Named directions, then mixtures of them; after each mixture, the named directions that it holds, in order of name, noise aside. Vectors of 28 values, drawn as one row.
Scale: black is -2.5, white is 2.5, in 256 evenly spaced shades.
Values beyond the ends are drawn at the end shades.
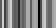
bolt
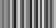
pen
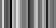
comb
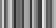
bolt, pen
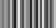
pen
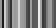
bolt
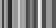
bolt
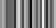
comb, pen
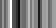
bolt, comb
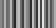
pen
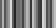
bolt, pen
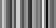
comb, pen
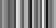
comb, pen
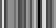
bolt, comb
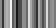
comb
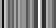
bolt, comb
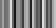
bolt, pen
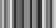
bolt, pen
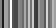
comb, pen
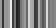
comb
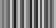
pen
